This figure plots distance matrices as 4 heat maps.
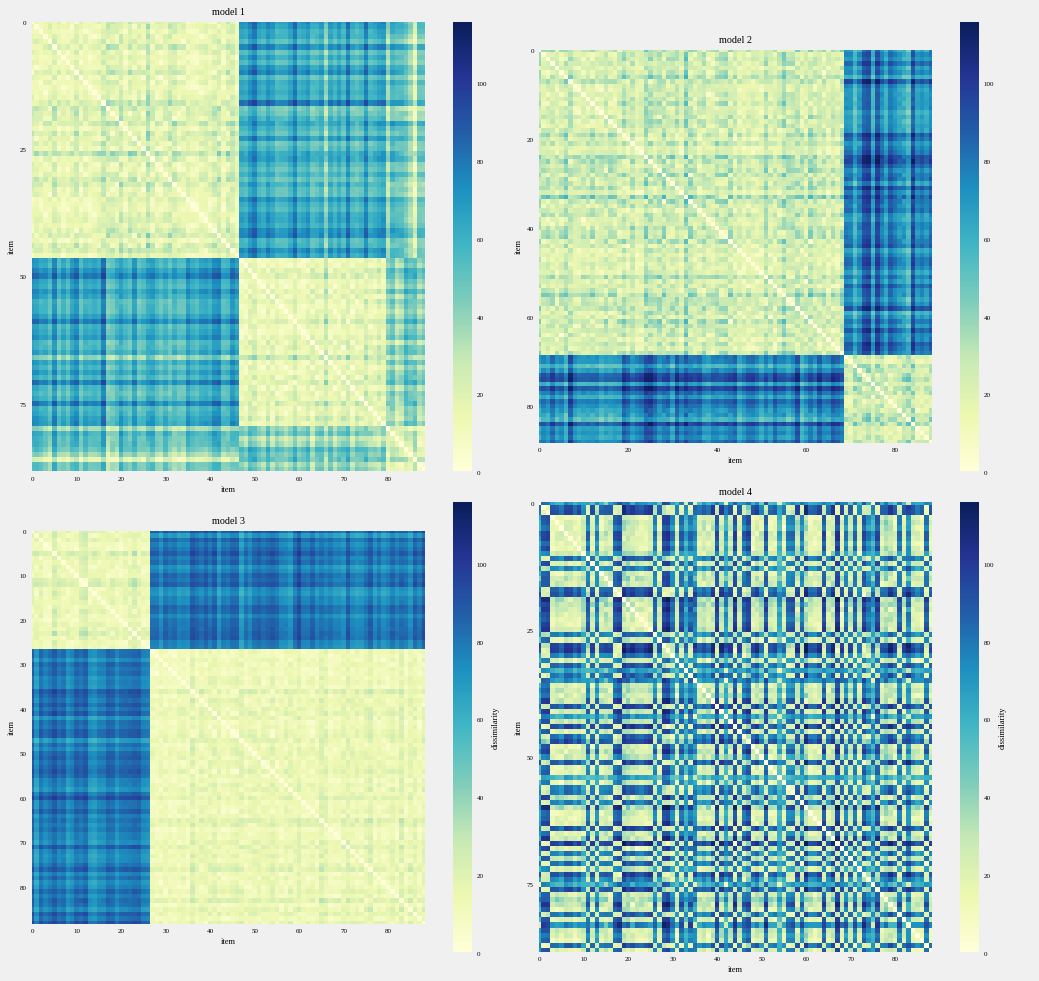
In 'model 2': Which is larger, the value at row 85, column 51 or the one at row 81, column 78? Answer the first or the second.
the first
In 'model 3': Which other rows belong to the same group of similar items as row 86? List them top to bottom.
27, 28, 29, 30, 31, 32, 33, 34, 35, 36, 37, 38, 39, 40, 41, 42, 43, 44, 45, 46, 47, 48, 49, 50, 51, 52, 53, 54, 55, 56, 57, 58, 59, 60, 61, 62, 63, 64, 65, 66, 67, 68, 69, 70, 71, 72, 73, 74, 75, 76, 77, 78, 79, 80, 81, 82, 83, 84, 85, 87, 88
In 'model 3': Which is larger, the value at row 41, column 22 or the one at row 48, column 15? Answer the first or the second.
the first
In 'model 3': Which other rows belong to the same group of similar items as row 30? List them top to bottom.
27, 28, 29, 31, 32, 33, 34, 35, 36, 37, 38, 39, 40, 41, 42, 43, 44, 45, 46, 47, 48, 49, 50, 51, 52, 53, 54, 55, 56, 57, 58, 59, 60, 61, 62, 63, 64, 65, 66, 67, 68, 69, 70, 71, 72, 73, 74, 75, 76, 77, 78, 79, 80, 81, 82, 83, 84, 85, 86, 87, 88
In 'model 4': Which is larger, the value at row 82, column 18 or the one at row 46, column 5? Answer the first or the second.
the first
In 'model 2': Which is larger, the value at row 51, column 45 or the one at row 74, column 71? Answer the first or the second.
the second
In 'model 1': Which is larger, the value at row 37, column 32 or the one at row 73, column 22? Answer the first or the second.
the second
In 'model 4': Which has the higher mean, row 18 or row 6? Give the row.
18
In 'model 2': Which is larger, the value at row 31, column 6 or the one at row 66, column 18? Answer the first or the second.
the first
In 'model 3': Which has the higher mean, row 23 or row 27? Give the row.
23
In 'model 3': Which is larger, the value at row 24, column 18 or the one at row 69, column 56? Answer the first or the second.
the first
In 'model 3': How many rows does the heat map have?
89
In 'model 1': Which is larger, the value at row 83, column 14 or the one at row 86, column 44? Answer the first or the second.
the first
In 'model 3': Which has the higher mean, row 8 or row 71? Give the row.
8
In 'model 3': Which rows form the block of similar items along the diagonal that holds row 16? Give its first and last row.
0 to 26
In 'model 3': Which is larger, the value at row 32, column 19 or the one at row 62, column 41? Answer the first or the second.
the first
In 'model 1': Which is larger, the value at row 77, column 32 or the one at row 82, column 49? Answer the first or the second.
the first
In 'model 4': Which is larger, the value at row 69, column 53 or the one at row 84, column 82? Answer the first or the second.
the first
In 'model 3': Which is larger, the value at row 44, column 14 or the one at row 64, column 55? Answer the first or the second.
the first
